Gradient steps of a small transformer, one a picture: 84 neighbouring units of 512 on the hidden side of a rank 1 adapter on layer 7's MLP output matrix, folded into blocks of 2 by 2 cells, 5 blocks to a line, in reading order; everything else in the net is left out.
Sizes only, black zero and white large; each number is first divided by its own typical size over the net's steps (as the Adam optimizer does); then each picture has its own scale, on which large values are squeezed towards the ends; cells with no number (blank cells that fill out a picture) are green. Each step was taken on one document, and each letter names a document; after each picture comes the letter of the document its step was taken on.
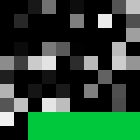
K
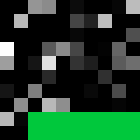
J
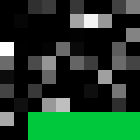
J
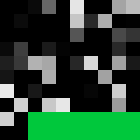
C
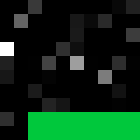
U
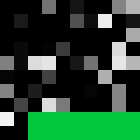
K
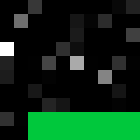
U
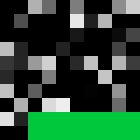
C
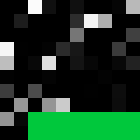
J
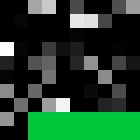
J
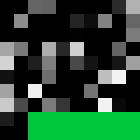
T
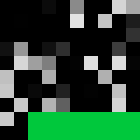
C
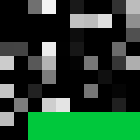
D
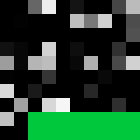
D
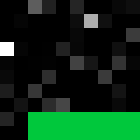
J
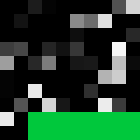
T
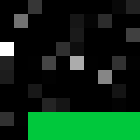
U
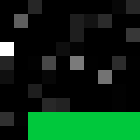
U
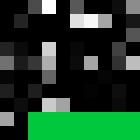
D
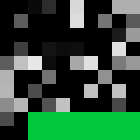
K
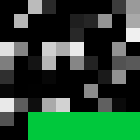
T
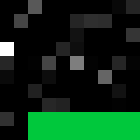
U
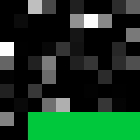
J
